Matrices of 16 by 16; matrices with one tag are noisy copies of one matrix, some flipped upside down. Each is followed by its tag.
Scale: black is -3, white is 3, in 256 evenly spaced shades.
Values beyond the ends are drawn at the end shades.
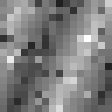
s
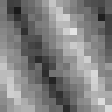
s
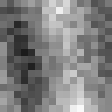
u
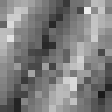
s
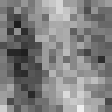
u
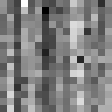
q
